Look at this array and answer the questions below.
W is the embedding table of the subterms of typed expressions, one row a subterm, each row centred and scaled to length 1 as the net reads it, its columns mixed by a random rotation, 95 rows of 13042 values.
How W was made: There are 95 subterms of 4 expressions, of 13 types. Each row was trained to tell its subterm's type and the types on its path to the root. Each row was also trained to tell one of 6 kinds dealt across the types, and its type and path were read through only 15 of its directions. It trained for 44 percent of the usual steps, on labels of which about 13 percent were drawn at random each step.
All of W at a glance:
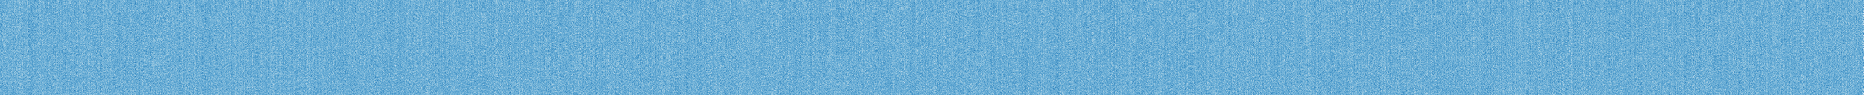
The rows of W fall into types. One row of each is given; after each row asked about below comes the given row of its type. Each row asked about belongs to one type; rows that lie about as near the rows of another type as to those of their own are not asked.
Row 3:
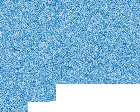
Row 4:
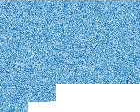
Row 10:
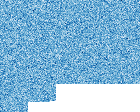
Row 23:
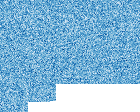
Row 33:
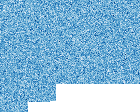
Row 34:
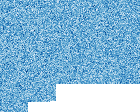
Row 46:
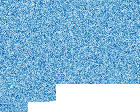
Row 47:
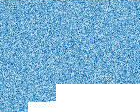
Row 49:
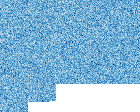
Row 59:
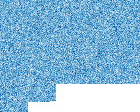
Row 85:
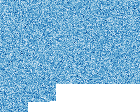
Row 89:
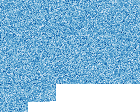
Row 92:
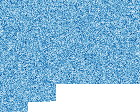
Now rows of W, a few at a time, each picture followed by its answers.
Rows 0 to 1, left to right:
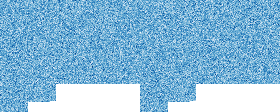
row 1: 33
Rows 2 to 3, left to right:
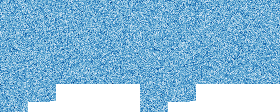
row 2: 4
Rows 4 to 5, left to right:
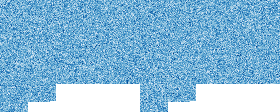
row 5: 85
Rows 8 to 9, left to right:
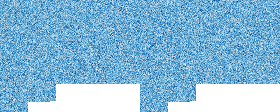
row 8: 59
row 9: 59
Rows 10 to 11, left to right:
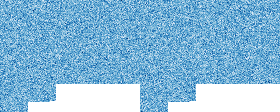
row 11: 85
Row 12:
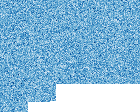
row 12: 4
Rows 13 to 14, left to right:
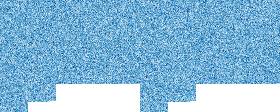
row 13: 34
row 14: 47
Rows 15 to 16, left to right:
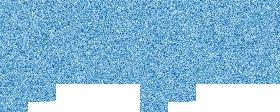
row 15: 10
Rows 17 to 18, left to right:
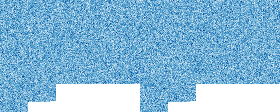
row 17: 47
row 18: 89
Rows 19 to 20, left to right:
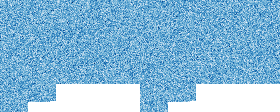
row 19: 89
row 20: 34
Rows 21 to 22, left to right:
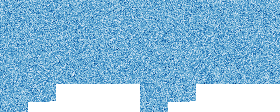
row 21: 89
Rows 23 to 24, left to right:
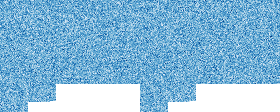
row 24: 34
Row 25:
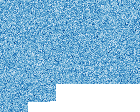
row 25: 47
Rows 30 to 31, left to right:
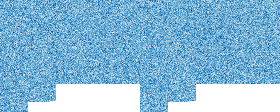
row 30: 3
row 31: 89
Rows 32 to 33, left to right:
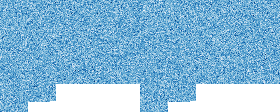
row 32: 59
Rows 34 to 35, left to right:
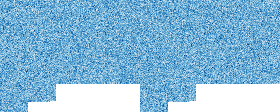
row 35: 89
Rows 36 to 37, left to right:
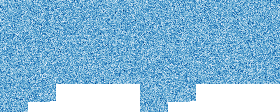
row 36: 89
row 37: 34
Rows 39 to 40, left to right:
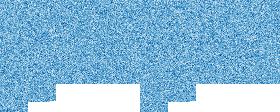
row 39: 10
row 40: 59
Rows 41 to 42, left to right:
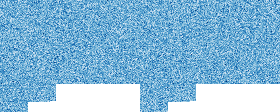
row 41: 3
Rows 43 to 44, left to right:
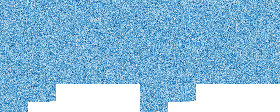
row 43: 59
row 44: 92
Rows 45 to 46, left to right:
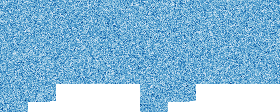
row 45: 3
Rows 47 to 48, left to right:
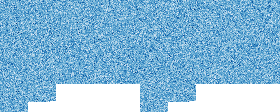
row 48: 46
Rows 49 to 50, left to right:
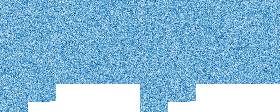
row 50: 89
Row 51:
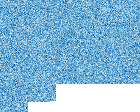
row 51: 47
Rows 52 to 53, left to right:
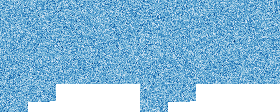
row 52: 59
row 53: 49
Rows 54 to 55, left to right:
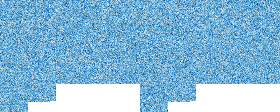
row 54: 47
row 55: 33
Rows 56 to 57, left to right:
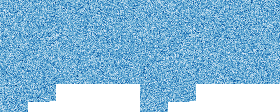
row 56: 85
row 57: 10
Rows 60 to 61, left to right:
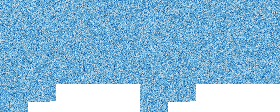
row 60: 33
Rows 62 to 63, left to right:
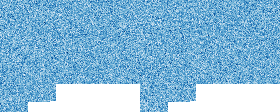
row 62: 3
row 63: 49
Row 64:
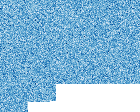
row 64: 33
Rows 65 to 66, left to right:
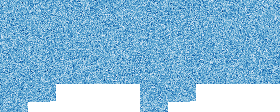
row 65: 4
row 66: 4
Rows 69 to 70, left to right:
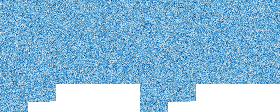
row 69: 3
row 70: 34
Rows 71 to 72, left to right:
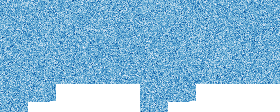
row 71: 59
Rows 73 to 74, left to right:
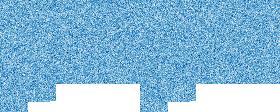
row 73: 3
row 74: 33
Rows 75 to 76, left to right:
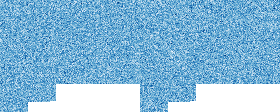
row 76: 4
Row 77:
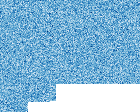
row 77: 85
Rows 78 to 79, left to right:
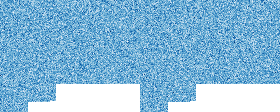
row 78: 92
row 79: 47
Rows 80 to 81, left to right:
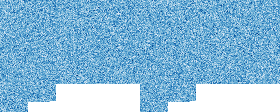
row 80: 85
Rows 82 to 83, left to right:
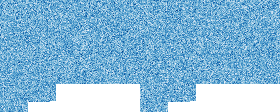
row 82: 4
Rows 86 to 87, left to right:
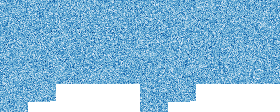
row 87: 33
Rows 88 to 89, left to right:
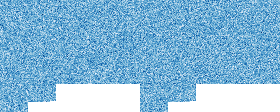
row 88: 23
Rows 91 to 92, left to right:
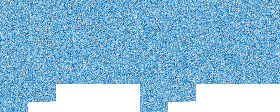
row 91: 4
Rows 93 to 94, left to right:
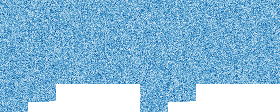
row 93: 10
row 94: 47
